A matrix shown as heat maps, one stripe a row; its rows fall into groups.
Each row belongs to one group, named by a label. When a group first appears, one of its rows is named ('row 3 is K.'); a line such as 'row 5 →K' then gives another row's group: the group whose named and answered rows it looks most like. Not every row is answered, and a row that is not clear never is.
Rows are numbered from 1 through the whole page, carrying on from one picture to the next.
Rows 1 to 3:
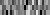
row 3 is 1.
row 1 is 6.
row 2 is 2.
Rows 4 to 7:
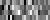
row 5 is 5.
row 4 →2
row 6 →5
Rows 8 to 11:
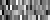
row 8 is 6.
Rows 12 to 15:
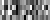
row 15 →2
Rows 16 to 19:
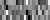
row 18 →6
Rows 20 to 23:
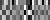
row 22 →2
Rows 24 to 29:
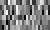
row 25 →6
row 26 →6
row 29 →5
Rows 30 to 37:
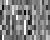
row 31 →5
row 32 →5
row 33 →6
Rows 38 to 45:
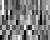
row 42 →1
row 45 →5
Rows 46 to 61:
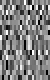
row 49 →1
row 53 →1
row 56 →6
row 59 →1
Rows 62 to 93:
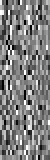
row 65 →1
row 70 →1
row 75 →6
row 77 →2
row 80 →2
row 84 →6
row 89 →6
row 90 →6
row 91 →1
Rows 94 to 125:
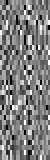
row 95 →2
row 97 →1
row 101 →2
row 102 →2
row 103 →6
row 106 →1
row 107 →2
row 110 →1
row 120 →2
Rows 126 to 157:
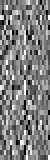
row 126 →1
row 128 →5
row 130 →5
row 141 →2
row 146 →2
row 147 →5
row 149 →2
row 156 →5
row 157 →1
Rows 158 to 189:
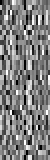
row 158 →5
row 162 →6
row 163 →2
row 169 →5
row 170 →2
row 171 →2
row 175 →2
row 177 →2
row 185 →6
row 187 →1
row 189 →2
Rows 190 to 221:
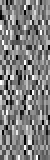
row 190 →1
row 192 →5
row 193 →5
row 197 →1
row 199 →6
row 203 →2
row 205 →5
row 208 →6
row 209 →2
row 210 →1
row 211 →2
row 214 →6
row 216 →5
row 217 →2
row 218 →2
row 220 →2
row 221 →5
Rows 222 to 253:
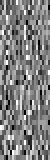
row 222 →6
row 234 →6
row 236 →1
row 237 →2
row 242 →6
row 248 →2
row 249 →5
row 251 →6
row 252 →5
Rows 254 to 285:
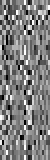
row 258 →6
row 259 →2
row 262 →1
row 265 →1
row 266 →1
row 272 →2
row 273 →5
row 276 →2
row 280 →1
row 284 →6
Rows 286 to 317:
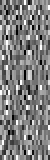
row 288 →6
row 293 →1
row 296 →2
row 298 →1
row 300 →2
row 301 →2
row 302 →1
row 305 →2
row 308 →6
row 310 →6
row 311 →1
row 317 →6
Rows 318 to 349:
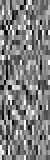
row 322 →1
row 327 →2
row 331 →1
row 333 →6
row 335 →5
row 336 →6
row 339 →1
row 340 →5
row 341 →5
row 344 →6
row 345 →1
